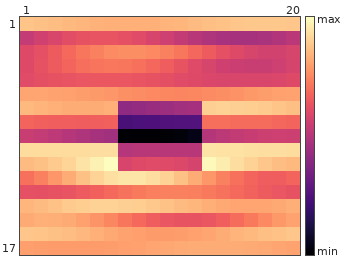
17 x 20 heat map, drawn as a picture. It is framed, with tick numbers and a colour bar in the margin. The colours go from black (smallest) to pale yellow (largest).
Histogram: skewed, a long tail of low values. Odd patch: lower, in the centre. Grain: streaks across. Ninth with the lowest average: centre. Average level on the scale: 70%.
